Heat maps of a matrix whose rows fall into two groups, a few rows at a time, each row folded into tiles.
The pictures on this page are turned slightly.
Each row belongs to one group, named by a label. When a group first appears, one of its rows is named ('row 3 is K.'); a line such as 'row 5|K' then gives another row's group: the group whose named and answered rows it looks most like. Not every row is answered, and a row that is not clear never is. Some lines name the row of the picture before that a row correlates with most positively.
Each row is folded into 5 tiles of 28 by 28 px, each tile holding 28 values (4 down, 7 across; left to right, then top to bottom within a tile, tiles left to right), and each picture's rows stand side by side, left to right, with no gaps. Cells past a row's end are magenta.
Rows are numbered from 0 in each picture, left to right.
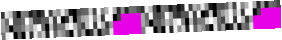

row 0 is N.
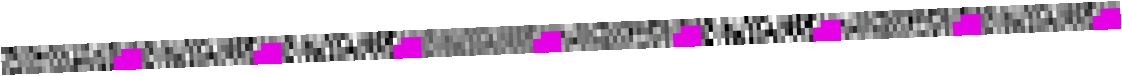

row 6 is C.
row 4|C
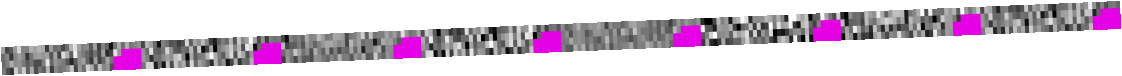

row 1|N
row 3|N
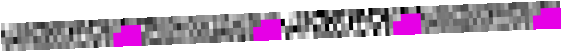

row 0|C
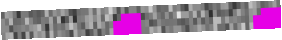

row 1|C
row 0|N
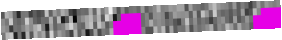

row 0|N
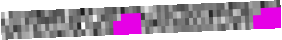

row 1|C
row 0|C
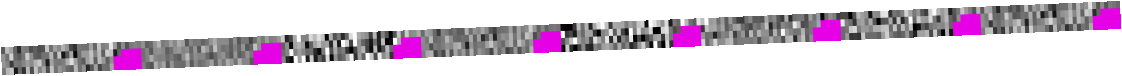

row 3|N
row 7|N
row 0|N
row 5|C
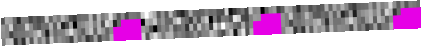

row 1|C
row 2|N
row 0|N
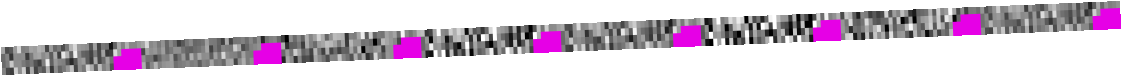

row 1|C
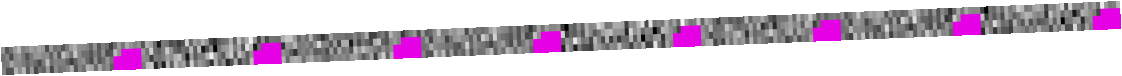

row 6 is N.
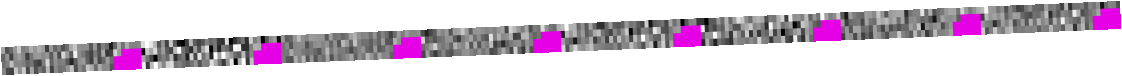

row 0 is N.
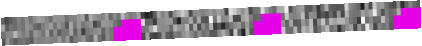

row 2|C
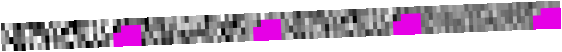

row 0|N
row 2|N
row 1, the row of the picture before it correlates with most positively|0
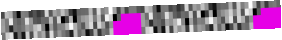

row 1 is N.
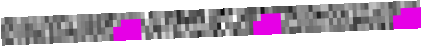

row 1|C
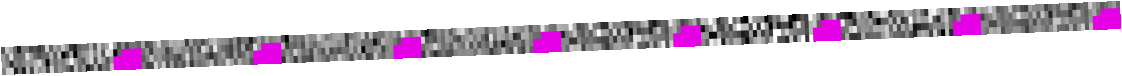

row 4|C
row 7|C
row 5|C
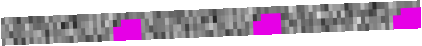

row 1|N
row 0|N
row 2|C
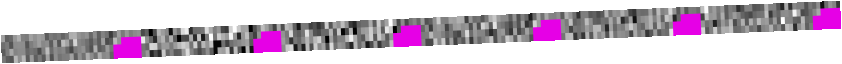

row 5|C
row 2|N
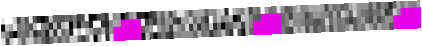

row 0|C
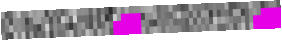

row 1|C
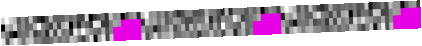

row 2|C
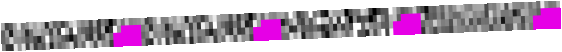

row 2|C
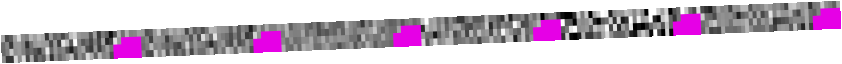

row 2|C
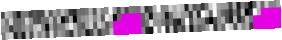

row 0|N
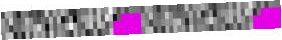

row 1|N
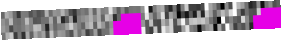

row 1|C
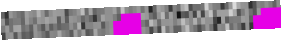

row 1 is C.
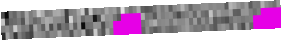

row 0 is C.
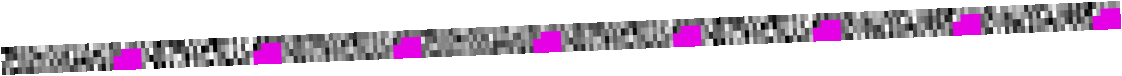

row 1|N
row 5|N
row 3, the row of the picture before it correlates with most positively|1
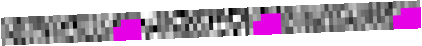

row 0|N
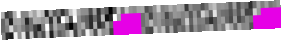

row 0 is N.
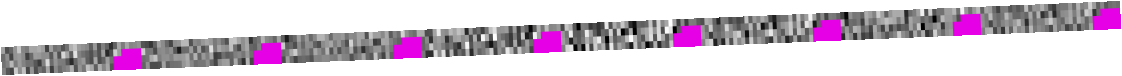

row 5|N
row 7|N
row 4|N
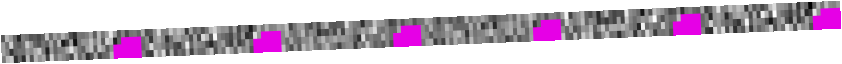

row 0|N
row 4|C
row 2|C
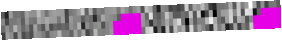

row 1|N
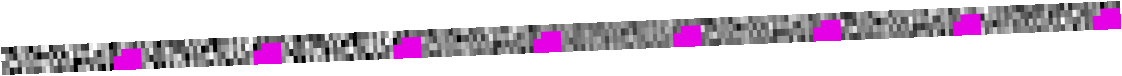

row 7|C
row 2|N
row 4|N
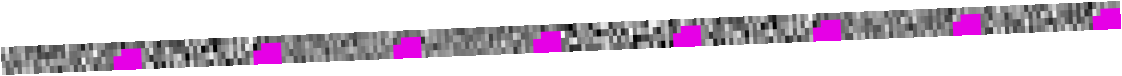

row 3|C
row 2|N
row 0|C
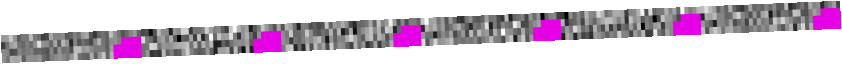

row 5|C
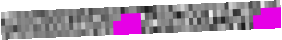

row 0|C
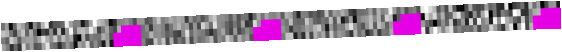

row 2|N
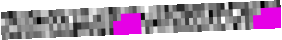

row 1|C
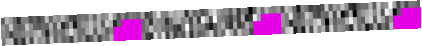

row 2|N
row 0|N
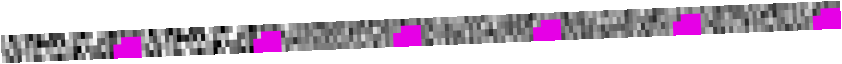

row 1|C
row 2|C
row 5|N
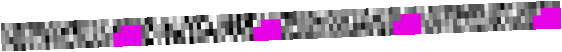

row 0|N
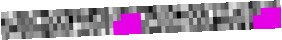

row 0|C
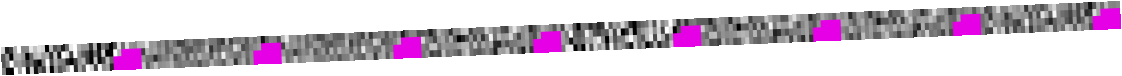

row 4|N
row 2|C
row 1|C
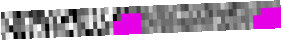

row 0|N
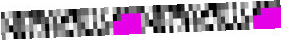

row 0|N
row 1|N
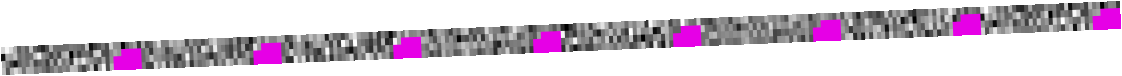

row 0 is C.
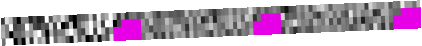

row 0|N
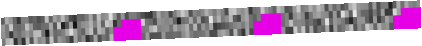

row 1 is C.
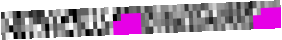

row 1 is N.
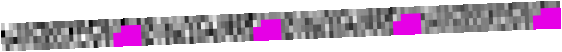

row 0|C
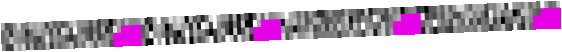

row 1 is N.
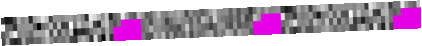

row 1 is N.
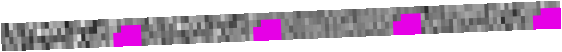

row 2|N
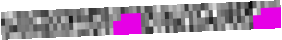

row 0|C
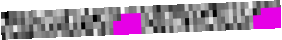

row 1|N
